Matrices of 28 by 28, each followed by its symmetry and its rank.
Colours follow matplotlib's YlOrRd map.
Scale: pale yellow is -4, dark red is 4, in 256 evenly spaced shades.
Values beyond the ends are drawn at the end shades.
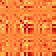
symmetric, rank three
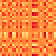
antisymmetric, rank two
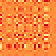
antisymmetric, rank two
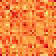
symmetric, rank three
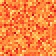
symmetric, full rank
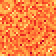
symmetric, full rank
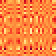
neither, rank two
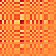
symmetric, rank one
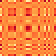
symmetric, rank one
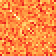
symmetric, full rank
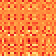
neither, rank two
